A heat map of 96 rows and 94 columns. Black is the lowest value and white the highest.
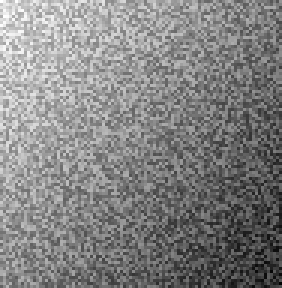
Ninth with the highest average: top left. Slope: up to the top left. Ninth with the lowest average: bottom right. Odd rows or columns: none. Average level on the scale: 50%. Grain: fine. Mirror symmetry: none. Histogram: bell-shaped.
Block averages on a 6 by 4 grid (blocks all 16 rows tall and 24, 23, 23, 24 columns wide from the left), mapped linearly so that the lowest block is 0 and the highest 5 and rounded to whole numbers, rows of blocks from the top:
5 4 3 2 / 5 4 3 2 / 4 3 2 1 / 4 3 2 1 / 3 2 1 0 / 3 2 1 0
